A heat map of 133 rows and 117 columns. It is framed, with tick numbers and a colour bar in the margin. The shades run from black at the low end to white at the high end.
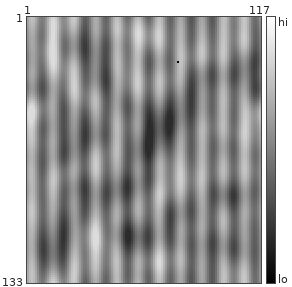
Lone odd cells: 1, lower than its neighbours. Ninth with the lowest average: centre. Slope: none. Stripes: upright, repeating 11 times.
